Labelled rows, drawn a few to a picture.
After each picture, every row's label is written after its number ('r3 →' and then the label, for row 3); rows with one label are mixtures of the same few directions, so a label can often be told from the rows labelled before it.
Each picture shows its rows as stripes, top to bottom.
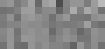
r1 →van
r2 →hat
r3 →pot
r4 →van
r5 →pot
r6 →pot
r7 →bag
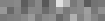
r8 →van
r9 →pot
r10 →hat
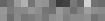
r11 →van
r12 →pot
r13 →pot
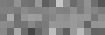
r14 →van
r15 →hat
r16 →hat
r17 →van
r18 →pot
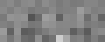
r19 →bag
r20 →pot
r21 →pot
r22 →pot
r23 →hat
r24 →van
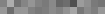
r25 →bag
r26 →bag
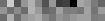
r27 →bag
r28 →pot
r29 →hat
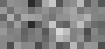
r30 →pot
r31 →bag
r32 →hat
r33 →pot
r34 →van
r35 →van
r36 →hat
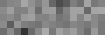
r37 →van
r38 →van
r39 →hat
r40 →hat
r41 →bag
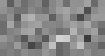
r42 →pot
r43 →van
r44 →pot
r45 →hat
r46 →hat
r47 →van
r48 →pot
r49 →van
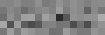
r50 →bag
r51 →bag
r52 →van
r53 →hat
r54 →pot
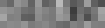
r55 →van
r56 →hat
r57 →hat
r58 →van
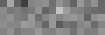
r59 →bag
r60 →van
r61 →van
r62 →bag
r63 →hat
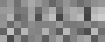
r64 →pot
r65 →van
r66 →van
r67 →pot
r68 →pot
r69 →pot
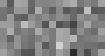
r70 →bag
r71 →van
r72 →bag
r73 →bag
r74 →hat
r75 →bag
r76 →van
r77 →hat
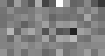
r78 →van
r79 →bag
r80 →van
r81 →bag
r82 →bag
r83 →bag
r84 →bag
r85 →pot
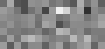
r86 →bag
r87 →van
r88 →van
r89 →van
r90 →van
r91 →hat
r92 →pot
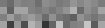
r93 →hat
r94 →bag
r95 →bag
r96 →pot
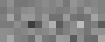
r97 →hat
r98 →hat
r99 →pot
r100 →pot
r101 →van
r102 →hat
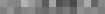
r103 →bag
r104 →bag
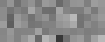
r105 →van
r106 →pot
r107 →bag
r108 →bag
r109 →hat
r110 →van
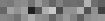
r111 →van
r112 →pot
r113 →pot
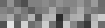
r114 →bag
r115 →pot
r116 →van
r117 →pot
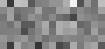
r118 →bag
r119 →hat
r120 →bag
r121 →bag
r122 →bag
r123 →bag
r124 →hat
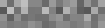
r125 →bag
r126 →pot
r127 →pot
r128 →pot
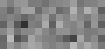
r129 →bag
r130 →hat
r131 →bag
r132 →bag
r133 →hat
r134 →bag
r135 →hat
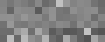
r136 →van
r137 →hat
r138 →bag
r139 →bag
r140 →van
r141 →pot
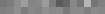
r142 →van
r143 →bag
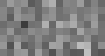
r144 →pot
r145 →hat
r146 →hat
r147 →bag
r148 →bag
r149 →van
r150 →pot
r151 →van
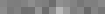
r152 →pot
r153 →van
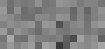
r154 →van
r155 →hat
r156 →hat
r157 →van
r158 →hat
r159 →bag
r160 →van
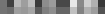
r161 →hat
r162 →hat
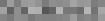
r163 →hat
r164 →pot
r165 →bag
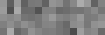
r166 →pot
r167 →hat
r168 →pot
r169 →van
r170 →bag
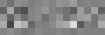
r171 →bag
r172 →bag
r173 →pot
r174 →bag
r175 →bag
